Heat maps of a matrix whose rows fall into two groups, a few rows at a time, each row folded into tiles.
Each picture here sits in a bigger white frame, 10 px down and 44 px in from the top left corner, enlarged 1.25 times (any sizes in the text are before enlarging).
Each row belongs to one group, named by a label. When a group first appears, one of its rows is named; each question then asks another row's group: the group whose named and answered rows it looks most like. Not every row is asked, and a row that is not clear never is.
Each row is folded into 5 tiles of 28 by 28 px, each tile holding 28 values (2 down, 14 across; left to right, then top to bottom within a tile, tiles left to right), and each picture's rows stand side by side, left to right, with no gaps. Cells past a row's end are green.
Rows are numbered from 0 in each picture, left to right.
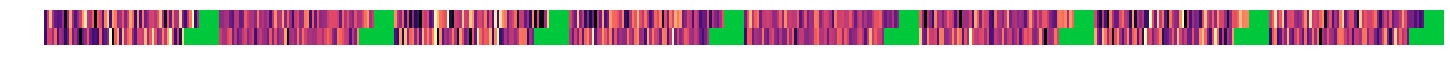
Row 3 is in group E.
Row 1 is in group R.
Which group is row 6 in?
R
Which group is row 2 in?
E
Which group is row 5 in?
R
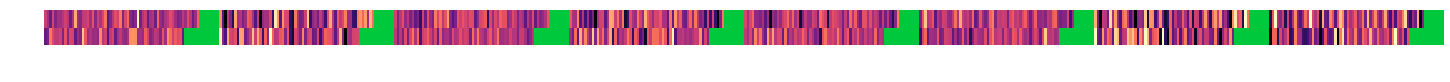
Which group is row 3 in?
E
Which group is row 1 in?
R
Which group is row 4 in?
E
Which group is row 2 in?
E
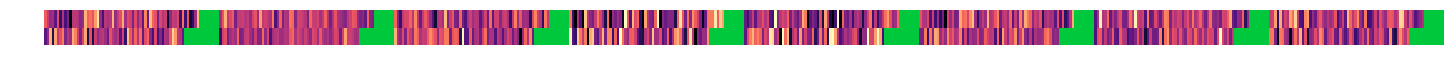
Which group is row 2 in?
R
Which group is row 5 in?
E
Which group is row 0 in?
E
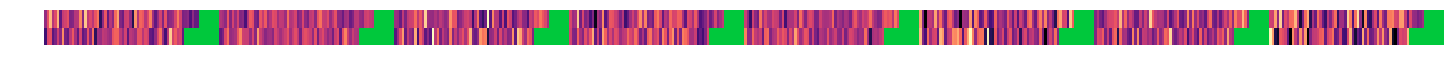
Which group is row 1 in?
E
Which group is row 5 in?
R
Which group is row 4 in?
R
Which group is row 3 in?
E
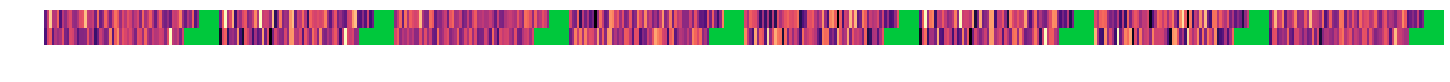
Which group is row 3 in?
E
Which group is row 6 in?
E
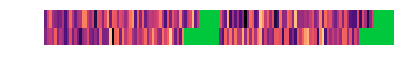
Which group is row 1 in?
E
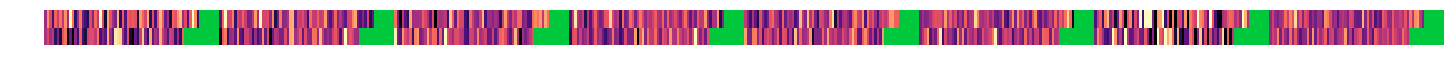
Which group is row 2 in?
R
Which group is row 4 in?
R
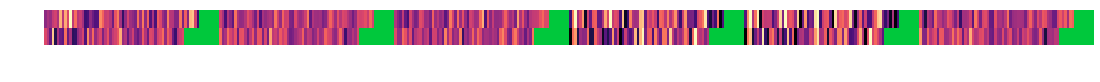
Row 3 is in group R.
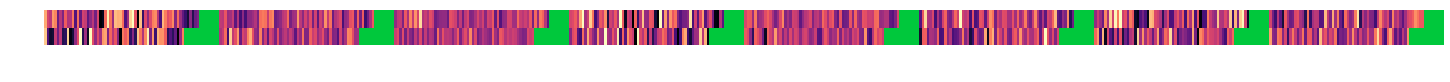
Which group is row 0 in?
E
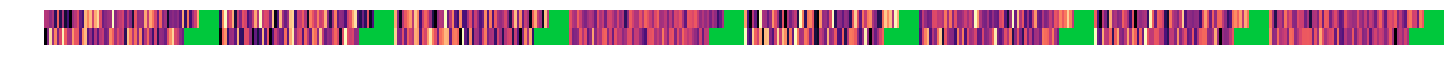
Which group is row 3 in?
E
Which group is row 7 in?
R
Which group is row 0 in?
E
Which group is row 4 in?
R
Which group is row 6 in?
R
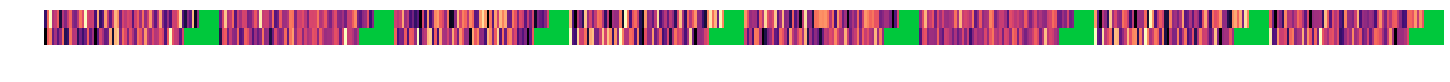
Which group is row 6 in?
R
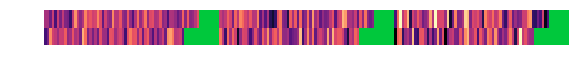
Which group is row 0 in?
E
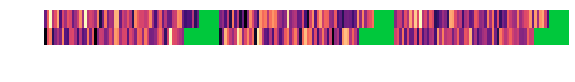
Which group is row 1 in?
E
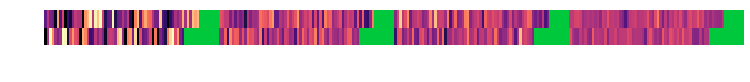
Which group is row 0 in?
E
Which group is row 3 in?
E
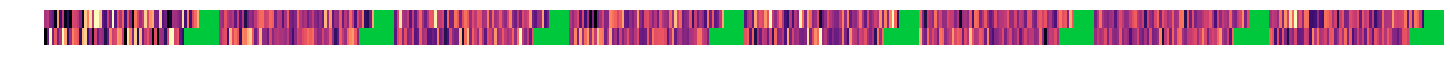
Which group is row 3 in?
E
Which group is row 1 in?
E
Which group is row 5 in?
R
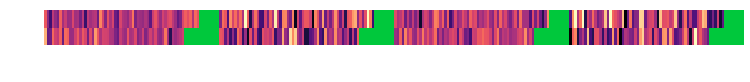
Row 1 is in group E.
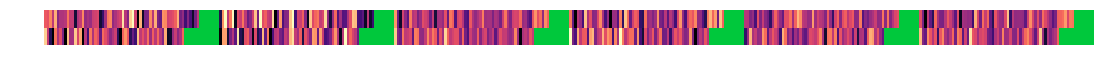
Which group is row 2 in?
R
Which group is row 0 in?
E
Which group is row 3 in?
R
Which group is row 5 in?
R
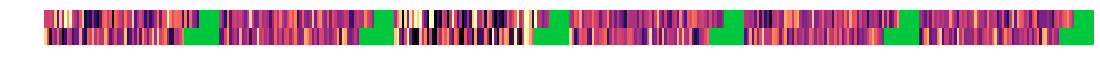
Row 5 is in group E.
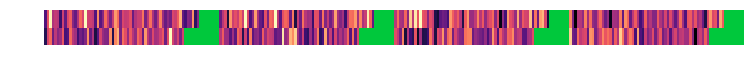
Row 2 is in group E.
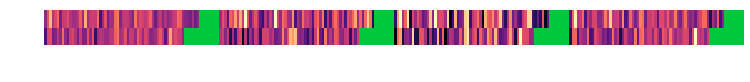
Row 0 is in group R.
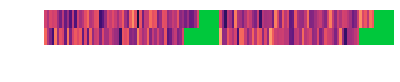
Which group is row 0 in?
E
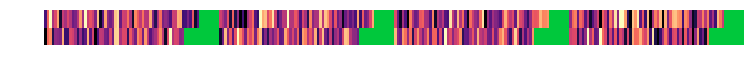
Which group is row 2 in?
R
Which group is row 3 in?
E
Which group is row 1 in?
E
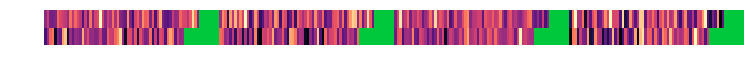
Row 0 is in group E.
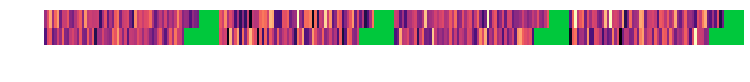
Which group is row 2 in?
E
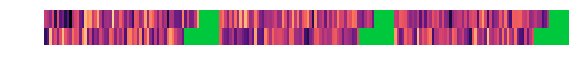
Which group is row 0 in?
E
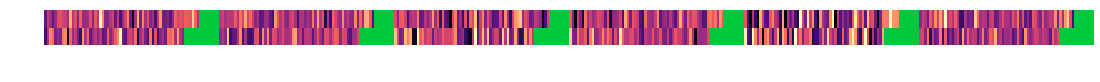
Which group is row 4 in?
R
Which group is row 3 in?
R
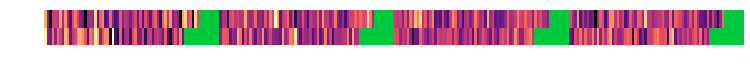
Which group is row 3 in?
E
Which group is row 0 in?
R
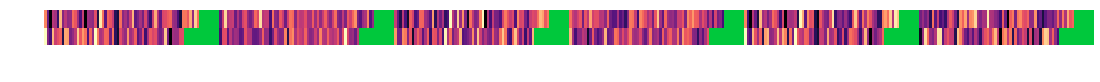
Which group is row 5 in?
E
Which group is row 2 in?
R
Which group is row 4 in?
R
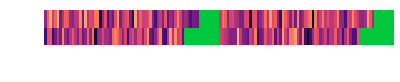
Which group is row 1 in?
E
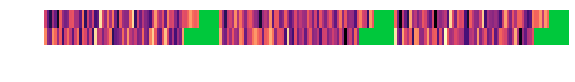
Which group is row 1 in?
R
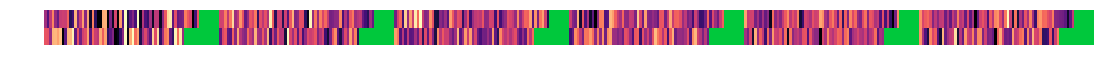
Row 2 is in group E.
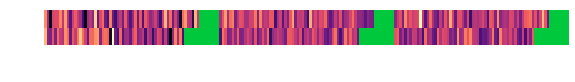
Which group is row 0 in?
R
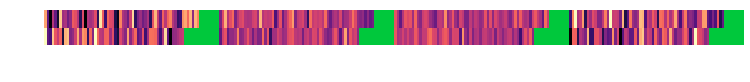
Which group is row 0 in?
R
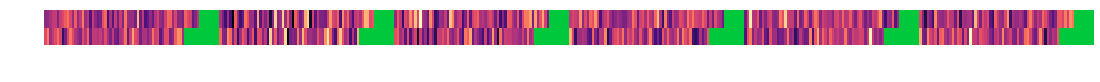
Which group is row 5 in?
R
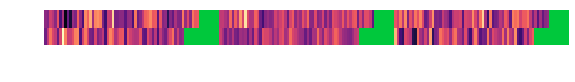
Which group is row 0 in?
E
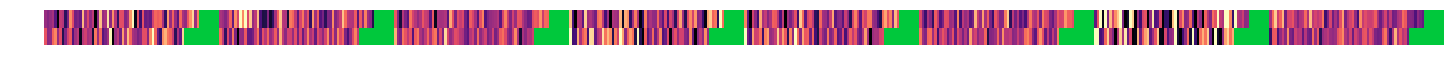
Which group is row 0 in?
R
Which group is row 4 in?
R
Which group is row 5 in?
R
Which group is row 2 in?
R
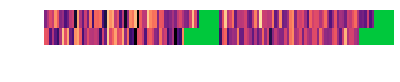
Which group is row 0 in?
E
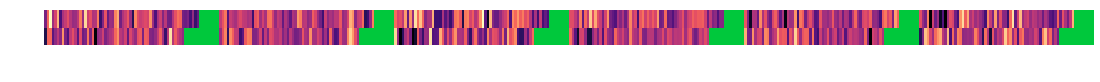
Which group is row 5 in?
E
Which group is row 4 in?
R
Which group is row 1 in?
E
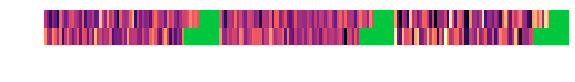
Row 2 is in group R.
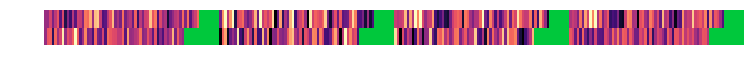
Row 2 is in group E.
